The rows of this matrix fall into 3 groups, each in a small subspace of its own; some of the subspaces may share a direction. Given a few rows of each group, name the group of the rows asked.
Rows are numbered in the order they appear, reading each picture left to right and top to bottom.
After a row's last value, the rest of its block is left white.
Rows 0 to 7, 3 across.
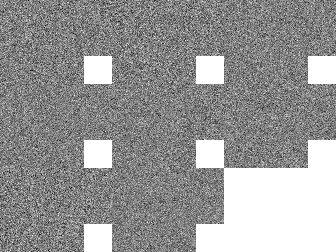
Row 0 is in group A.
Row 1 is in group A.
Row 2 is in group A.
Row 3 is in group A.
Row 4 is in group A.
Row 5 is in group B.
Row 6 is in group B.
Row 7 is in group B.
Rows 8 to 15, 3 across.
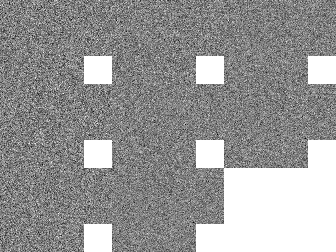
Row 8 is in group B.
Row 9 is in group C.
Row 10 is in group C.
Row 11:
B
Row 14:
B
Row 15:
C
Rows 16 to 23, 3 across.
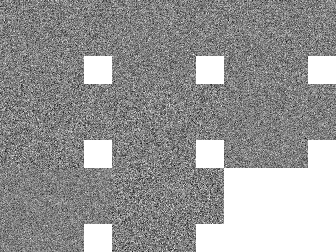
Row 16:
C
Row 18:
C
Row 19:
B
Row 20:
B
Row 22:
C
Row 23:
A
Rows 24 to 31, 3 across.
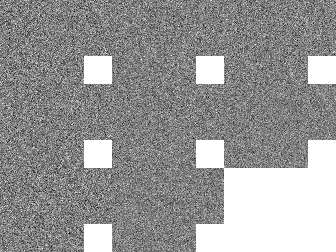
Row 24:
A
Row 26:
A
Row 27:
A
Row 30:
B
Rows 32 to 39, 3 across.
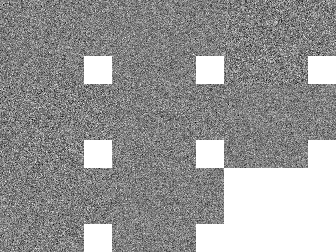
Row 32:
B
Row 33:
C
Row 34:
B
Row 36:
C
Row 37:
C
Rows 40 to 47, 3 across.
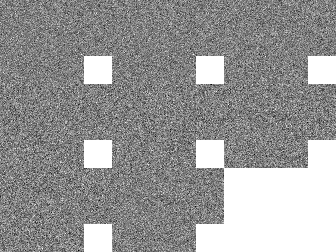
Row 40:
C
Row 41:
C
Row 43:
A
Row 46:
B
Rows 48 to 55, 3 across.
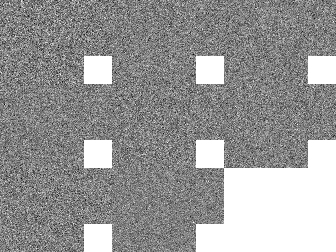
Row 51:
C
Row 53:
A
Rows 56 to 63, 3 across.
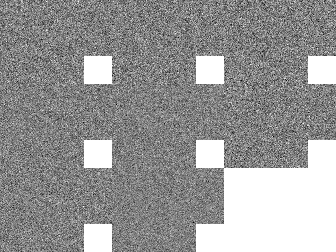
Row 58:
A
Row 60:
C
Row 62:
C
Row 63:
C
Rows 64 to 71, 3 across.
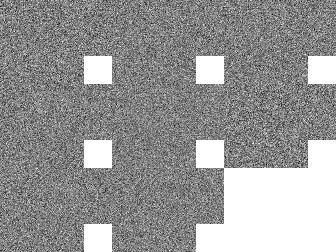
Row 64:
C
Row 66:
C
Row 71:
A
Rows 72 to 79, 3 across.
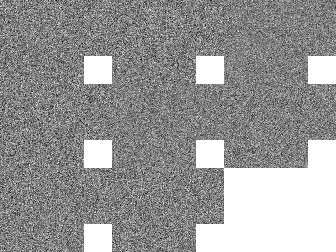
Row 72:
C
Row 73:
B
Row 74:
C
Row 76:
B
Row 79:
A
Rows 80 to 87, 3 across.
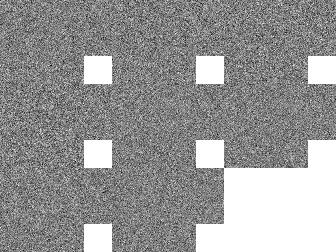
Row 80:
A
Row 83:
B
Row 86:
A
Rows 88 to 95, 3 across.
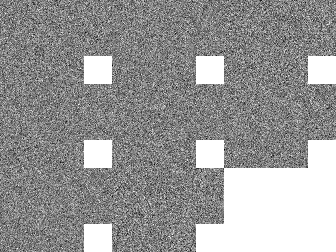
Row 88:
B
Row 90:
A
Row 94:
A
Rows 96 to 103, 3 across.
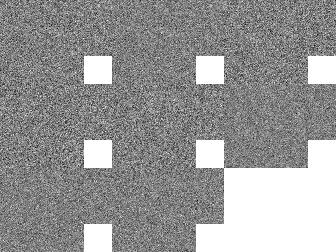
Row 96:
C
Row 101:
A
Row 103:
B
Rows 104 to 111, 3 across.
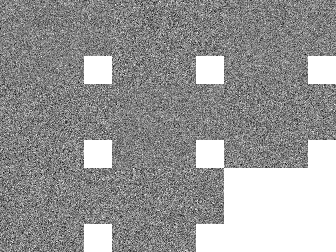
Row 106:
C
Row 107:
A
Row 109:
A
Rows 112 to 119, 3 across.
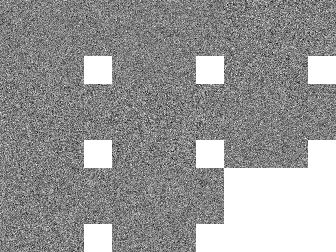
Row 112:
A
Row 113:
C
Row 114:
B
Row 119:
B
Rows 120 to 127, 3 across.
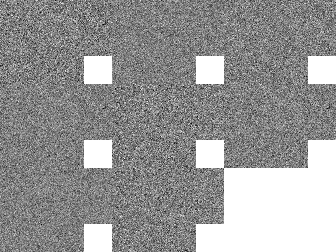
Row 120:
A
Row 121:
C
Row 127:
B
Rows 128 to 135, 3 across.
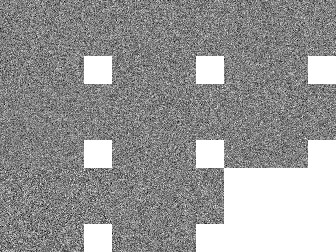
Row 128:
B
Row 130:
A
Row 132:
A
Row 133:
C
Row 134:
A
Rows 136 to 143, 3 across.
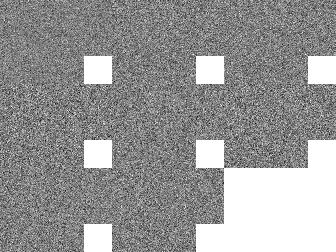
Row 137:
C
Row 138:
C
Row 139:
A
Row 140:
B
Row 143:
A
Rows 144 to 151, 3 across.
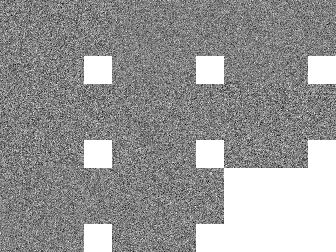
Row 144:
A
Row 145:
C
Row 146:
A
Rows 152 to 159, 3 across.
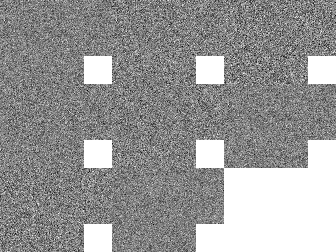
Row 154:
A
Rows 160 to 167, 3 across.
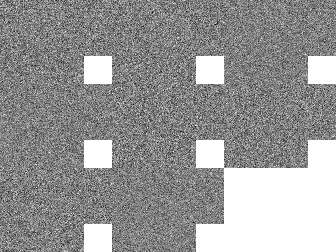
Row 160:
C
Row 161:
A
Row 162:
C
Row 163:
B
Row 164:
B
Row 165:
A
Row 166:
A
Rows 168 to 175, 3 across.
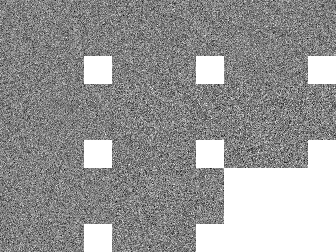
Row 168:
A
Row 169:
A
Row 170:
C
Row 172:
A
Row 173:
A
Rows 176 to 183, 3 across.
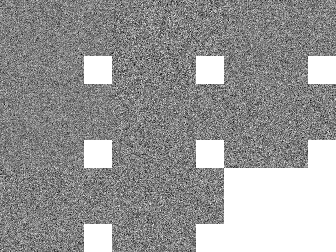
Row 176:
C
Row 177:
B
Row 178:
C
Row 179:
C
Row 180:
A
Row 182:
C
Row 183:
B
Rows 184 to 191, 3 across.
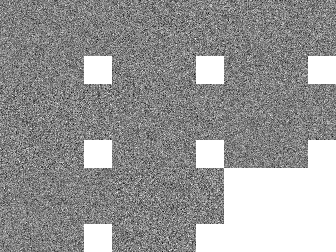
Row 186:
C
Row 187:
A
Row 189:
A
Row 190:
C
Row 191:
A
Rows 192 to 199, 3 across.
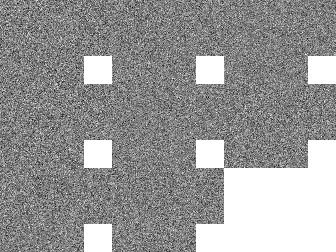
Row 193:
A
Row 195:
B
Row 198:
B
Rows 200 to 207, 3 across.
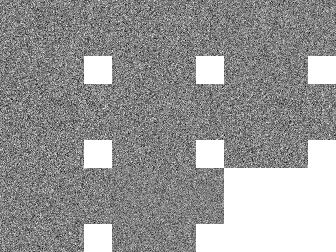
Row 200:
B
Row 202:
B
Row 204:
A
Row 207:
B
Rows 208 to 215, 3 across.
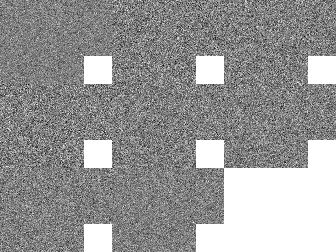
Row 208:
C
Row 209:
A
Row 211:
A
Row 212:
A
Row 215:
C
